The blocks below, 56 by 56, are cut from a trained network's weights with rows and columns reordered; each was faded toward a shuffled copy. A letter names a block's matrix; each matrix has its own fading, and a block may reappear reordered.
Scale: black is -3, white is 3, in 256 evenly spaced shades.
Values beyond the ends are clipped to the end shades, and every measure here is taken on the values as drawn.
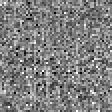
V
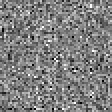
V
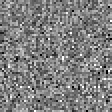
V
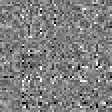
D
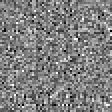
V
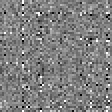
D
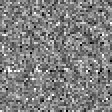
V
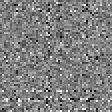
D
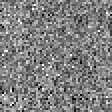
V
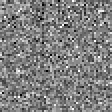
V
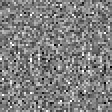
V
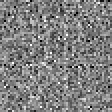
V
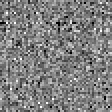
V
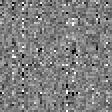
D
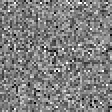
V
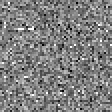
V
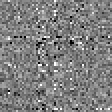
D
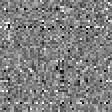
D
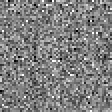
V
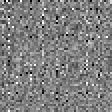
D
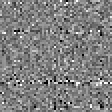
D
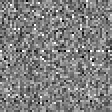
V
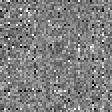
D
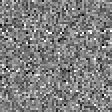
V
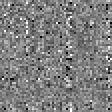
D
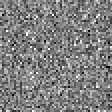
V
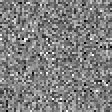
V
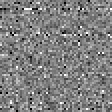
D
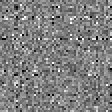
D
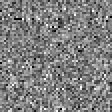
V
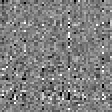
D
